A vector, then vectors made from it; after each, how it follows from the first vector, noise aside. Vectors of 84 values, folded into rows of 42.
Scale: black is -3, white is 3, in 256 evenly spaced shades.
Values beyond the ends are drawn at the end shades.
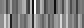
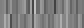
shrunk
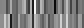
copied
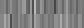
shrunk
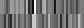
sign-scrambled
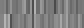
shrunk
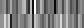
copied
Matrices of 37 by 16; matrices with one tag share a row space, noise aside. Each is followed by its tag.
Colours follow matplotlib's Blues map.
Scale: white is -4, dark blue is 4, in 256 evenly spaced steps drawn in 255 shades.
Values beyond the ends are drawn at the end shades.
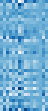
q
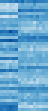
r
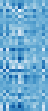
q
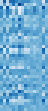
q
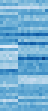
r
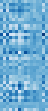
q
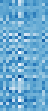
q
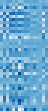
q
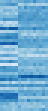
r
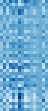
q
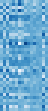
q
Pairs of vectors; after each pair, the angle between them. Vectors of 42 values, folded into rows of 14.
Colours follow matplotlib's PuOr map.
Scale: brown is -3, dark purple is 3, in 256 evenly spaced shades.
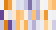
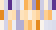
partly opposed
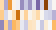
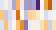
partly aligned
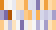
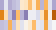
partly opposed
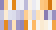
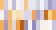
nearly opposite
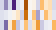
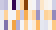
nearly parallel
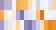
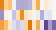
nearly opposite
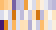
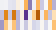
partly aligned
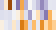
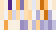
nearly opposite
